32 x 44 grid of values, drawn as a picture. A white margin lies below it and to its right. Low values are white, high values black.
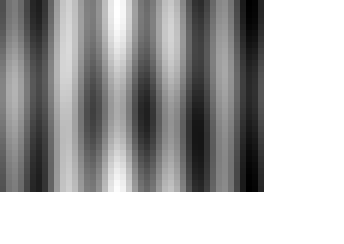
Ninth with the lowest average: top middle. Stripes: upright, repeating 5 times. Lone odd cells: none.
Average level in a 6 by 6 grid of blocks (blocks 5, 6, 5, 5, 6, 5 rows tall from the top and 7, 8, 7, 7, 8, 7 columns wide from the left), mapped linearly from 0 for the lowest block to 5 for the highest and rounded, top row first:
4 2 0 2 3 5 | 3 1 1 2 3 4 | 2 2 2 3 3 4 | 3 2 3 4 4 4 | 3 2 2 4 4 5 | 4 2 0 2 4 5
